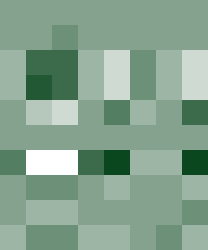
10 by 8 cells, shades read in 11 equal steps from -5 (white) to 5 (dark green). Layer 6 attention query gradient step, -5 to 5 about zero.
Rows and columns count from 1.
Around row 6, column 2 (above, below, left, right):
-2 -5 0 0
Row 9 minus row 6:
0 -1 -1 0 0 0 0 1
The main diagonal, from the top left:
0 0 3 -1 2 0 -1 -1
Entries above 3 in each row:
0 0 0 1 0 0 2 0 0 0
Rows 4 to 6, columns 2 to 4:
4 3 -1 / -2 -3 0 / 0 0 0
